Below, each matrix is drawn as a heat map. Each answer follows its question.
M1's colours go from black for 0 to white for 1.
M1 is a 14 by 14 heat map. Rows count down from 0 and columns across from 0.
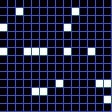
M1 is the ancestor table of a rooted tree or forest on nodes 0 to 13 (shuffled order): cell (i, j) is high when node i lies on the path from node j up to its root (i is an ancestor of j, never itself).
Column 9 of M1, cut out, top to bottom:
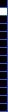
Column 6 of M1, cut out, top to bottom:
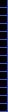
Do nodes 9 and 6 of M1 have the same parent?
no
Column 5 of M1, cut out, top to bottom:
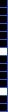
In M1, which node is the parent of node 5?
11
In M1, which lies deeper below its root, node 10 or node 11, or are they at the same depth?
node 11
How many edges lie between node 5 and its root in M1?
2
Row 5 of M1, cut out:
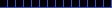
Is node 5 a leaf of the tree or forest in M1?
yes
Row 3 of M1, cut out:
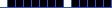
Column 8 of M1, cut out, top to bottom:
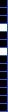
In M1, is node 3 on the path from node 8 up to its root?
yes
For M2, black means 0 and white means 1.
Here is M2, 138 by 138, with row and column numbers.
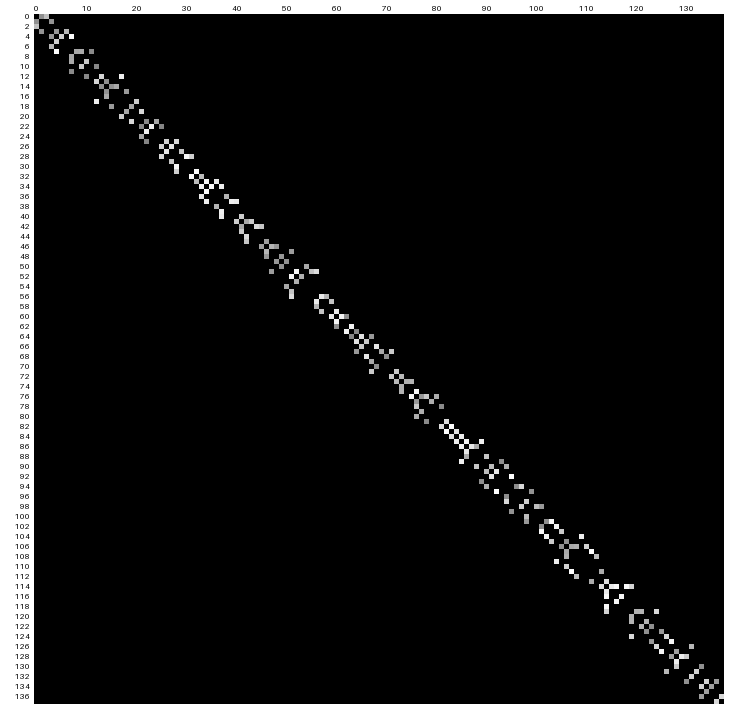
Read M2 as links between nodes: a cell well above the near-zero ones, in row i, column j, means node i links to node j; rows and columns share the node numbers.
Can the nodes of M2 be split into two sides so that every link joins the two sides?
yes
